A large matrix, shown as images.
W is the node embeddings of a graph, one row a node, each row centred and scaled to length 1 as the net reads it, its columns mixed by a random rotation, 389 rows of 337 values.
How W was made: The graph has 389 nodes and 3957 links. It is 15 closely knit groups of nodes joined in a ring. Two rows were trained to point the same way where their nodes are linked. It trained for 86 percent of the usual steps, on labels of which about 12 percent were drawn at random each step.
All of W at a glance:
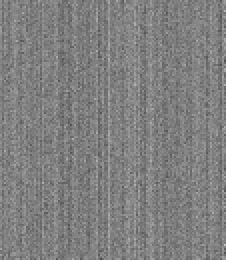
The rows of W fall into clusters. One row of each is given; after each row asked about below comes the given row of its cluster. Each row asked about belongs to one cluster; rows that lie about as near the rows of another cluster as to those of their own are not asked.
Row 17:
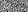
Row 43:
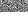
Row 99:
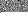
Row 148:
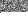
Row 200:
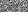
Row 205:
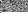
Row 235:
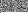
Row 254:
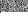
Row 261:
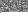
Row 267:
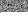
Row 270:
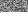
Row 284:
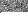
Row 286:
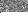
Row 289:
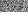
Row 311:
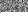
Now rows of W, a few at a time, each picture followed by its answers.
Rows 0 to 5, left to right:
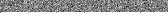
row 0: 267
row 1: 17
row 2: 17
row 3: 267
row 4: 17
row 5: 43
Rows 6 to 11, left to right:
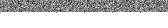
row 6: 254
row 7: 289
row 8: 205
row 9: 148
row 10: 267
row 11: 286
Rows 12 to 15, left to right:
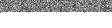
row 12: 261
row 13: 311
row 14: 43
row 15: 235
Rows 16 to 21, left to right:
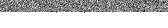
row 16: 200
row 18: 284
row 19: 267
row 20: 284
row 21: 205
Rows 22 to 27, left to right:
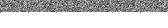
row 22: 267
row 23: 284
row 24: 235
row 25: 17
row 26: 289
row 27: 284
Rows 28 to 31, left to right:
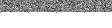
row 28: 43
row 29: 235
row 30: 205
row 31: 235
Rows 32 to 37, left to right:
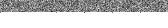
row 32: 286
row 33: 17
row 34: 289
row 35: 261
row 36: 254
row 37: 270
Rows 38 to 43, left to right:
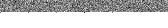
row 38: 205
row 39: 311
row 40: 284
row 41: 286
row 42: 284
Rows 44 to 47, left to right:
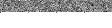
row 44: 286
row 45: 270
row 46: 148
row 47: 286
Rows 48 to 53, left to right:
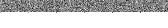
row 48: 43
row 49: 17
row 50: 99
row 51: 286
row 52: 267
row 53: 148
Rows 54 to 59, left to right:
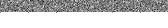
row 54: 200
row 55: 205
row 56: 311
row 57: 17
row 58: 43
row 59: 261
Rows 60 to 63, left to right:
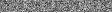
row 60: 289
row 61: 267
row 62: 289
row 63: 235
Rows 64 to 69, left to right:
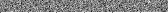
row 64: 261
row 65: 270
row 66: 267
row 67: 254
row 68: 148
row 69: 284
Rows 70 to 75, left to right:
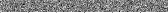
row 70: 17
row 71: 311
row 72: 17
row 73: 148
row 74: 254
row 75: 235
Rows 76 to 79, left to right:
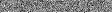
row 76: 284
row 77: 286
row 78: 289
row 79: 286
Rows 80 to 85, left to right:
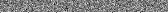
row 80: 289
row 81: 205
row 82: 235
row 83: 17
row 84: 286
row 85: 286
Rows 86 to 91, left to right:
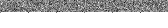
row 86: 200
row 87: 261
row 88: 99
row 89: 43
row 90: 261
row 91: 261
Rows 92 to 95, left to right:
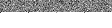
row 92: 99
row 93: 99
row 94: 289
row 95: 99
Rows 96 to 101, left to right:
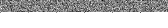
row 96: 235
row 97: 99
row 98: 235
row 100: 270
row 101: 43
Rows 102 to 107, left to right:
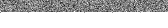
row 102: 205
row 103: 17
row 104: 43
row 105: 17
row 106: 311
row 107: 289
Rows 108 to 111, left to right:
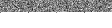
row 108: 270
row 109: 254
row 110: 235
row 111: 254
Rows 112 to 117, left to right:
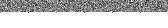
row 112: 270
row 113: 286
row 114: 43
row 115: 286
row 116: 311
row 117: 270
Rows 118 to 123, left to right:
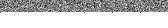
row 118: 254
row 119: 43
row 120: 205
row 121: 235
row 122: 148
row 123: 261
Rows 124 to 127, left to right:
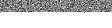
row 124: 270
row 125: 43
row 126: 17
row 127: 270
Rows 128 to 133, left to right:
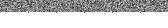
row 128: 270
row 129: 254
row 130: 284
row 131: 148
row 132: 99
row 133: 205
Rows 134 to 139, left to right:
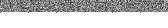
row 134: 235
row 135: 43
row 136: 311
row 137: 311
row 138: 99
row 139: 289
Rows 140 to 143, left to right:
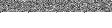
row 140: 286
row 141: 99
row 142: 311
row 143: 148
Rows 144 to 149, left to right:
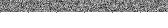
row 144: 311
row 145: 261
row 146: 289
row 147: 284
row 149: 254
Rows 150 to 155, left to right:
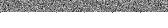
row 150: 286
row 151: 17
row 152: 270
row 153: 261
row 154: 284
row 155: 99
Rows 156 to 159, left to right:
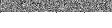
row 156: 235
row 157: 43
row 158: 99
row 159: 261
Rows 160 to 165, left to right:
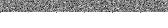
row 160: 148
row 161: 289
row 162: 254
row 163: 270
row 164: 267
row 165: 286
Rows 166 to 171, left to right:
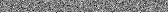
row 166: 235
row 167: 200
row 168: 267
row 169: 261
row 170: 148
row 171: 205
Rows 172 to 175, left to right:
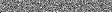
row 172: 311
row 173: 43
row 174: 17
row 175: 43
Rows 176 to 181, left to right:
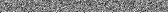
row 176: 284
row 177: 267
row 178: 205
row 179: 261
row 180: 289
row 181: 200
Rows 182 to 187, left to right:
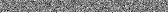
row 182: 311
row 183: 289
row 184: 254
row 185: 270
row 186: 261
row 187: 311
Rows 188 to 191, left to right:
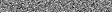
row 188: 235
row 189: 200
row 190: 284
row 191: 270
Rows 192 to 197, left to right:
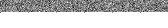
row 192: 261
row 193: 267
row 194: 43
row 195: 148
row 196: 235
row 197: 200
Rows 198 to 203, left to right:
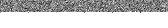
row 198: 235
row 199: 289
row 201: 284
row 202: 43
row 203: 148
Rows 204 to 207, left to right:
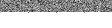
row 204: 43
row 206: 311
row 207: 235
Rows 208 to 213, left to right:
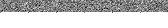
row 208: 148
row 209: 267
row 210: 311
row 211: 270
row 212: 99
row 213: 200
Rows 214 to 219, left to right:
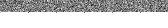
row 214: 289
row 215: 311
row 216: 254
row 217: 267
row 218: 43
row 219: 235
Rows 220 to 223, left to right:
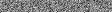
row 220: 311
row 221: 270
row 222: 311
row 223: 205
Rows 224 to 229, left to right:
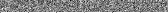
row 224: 254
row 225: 205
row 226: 267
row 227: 17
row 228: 311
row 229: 311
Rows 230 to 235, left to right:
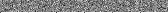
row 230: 261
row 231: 17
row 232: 286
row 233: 286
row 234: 267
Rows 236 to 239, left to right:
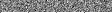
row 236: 284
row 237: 311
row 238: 43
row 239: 235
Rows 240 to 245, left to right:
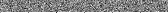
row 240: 235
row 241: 235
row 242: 284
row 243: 43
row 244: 17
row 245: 43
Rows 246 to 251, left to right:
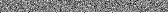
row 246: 270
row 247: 311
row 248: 205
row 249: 235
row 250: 261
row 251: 200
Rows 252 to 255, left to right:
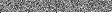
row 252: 99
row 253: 99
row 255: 286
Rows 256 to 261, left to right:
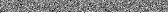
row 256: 99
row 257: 284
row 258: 267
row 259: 284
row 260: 200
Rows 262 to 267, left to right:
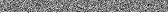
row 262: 200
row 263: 286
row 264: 235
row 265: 267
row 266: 200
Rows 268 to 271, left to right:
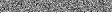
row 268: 289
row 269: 99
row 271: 254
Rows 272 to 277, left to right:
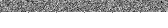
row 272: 270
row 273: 289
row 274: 200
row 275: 289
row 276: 270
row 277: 270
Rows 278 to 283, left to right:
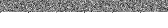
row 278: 284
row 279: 286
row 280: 148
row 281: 254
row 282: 99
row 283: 235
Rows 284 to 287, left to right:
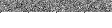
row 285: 148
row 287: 148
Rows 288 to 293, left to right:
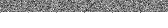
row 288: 267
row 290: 311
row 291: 148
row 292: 267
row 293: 99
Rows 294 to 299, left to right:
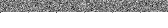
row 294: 286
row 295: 270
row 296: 148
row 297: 311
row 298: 200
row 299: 261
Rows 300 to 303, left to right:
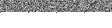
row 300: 286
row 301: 254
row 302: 289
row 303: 148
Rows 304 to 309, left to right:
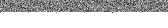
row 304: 235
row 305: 261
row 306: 200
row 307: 205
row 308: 261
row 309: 200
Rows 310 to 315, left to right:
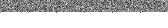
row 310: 43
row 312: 254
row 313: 270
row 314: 261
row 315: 286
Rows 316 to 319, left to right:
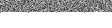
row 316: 17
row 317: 284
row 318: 200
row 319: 261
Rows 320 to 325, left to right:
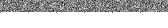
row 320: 148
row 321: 148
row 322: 99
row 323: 235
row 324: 254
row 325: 261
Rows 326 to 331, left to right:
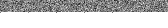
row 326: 289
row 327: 311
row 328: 99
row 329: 235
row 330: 205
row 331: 17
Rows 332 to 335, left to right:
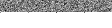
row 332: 200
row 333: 267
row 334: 99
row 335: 254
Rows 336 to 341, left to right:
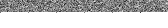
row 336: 254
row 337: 289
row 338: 99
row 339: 200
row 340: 270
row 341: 148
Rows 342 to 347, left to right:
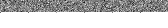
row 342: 205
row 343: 261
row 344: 200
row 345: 235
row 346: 254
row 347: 148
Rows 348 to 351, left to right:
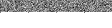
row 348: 254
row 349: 284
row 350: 284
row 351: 99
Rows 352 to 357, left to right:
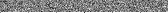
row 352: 289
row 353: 235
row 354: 43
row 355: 99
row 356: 284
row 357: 270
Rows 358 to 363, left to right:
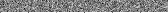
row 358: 254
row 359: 267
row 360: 235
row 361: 261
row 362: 254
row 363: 254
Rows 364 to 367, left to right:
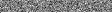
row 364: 270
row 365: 284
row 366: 289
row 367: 200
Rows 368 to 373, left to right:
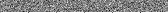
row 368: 17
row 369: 99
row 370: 43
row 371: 148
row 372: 200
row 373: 286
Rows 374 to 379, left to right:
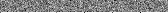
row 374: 254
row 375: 254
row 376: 267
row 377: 267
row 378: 205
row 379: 286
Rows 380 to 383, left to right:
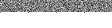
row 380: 43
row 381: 311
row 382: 270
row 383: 286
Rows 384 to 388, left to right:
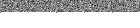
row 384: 43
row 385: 289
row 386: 267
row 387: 267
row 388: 267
